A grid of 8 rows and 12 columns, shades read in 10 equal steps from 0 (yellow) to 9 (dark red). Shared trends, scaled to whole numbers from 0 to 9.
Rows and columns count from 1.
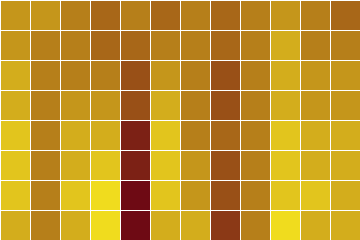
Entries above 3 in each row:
9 10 7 5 5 4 4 4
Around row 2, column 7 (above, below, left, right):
4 4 4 5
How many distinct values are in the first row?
3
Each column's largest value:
3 4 4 5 9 5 4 7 4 3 4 5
